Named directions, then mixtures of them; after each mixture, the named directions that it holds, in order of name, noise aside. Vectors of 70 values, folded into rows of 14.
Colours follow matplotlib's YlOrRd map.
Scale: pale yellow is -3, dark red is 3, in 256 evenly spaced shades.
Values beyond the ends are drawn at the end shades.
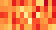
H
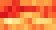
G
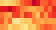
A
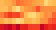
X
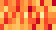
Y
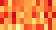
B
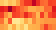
A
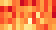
A, H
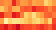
G, X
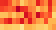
H, X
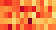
A, G, H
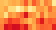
G, X, Y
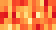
B, H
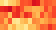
A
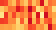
B, H, Y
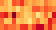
B, H, X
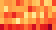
X, Y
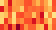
B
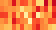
H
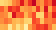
A, H, Y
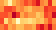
A, B, X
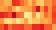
G, H, X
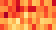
G, Y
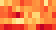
A, X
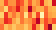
Y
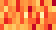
Y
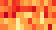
B, G, Y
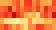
A, G, X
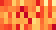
H, Y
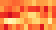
G, X
